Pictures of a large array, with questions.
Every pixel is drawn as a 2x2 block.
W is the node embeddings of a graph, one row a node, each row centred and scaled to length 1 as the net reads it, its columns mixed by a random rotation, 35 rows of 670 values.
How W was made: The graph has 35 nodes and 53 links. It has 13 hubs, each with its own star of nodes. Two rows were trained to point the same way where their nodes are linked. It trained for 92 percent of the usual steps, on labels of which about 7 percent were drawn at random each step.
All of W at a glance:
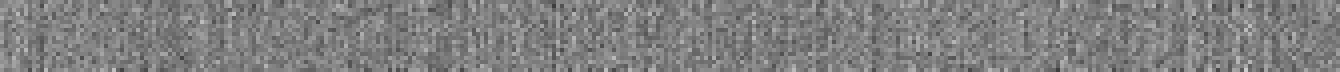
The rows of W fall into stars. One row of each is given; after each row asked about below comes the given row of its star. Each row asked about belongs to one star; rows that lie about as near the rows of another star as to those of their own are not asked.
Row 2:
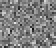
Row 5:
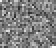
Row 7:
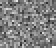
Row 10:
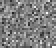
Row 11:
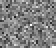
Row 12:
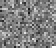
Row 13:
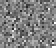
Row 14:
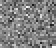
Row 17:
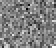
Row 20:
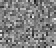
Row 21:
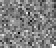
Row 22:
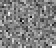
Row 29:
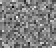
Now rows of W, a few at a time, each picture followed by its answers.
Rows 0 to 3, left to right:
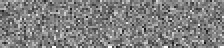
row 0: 13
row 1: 22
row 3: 12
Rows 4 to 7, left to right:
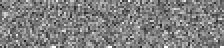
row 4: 2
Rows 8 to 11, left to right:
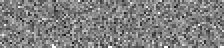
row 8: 21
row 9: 10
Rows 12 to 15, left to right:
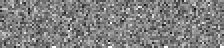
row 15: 11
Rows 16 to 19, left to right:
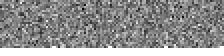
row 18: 20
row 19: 29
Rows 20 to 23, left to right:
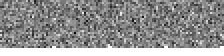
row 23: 13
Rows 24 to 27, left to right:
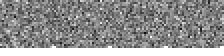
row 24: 7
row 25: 12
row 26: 5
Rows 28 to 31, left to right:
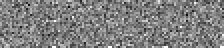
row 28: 17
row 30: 2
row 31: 20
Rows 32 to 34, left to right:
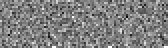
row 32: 10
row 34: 14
